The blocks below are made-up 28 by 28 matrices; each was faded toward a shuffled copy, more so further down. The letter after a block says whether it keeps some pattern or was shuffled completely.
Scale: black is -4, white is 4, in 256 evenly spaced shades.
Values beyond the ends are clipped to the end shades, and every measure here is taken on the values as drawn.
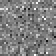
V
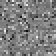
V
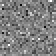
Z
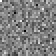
V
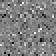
V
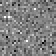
Z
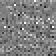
V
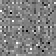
V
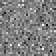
Z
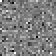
V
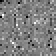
V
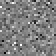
V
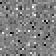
V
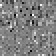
V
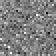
Z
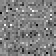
V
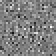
V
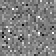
Z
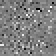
V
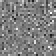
V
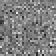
V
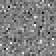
Z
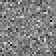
V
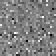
Z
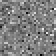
V
